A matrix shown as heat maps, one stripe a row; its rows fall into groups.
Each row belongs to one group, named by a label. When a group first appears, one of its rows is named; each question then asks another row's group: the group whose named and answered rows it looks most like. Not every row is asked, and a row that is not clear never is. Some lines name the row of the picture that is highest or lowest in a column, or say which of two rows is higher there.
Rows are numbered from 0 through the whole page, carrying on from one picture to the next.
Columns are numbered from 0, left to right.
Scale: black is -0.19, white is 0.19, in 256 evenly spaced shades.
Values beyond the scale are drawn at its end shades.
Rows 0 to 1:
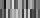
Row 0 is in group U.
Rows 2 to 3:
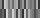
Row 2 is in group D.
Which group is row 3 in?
U
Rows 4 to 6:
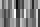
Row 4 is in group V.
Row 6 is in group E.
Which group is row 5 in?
E
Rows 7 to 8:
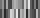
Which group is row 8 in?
E
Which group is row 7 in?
U
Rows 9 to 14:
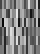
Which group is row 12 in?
U
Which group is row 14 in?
U
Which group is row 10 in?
E
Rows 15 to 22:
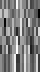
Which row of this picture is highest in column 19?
18
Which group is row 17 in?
U
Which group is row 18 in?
V
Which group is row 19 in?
E
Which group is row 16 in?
D
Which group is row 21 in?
E
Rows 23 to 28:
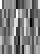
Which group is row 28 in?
V
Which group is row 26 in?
E
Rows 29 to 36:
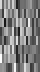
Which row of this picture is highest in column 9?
31
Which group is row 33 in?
E
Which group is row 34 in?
V
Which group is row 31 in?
U
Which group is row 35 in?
V
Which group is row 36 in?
E
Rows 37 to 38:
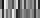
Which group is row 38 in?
V
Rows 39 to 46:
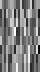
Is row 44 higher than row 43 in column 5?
No
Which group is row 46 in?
U
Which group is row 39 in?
V
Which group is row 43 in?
V
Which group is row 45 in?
U
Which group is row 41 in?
E
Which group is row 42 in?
E
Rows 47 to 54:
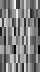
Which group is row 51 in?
U
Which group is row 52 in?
D
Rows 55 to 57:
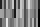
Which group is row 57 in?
D
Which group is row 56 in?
D
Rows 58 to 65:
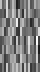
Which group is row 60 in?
E
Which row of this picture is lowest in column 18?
59
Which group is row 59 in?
U
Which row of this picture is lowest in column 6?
62
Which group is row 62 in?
D
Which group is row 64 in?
E
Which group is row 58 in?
V
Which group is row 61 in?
V
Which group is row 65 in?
U
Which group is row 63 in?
D
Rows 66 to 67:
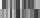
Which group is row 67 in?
V
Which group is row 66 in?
V
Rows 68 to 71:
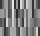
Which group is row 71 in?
E
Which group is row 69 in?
V
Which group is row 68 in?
D
